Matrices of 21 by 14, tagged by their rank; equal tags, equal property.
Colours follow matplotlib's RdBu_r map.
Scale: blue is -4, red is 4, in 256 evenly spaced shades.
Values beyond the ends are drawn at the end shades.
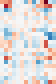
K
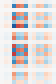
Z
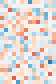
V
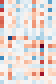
K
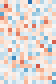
V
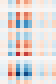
Z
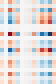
Z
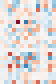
K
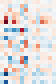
K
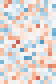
V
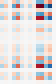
Z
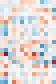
K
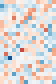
V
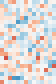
V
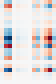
Z
